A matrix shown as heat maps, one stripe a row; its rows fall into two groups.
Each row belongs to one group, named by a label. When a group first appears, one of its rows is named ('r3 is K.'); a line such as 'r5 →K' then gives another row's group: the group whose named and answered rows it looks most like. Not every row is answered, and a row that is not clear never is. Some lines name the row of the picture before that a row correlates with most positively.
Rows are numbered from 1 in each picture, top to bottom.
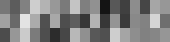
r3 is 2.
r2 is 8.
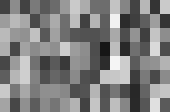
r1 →2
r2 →8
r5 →2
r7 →8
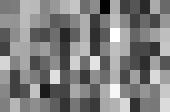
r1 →8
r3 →2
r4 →2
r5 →8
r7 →2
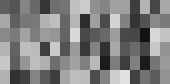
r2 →8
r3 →8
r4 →8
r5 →8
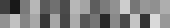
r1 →2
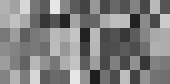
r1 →8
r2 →2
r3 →8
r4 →8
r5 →8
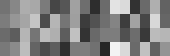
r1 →2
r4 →2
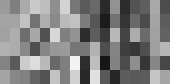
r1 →8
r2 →8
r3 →8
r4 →8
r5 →8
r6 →8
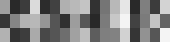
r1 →2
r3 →2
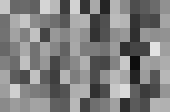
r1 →8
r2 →2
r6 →2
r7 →2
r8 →8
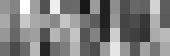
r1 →8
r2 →8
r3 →8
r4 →2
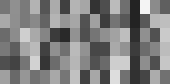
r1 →2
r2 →8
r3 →2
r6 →8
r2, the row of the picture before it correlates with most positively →3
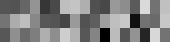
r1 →2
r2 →2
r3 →8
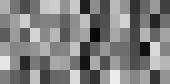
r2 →2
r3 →2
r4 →8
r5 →8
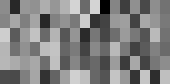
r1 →8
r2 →2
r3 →8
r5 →8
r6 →2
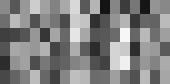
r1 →8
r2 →2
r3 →2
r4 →2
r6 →2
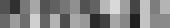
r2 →2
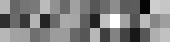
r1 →8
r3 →8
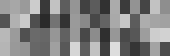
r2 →2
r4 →8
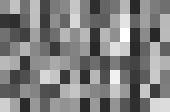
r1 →2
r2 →2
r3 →2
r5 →8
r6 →8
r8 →8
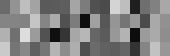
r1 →2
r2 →8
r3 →2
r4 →8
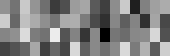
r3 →8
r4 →2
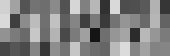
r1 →8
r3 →2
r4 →2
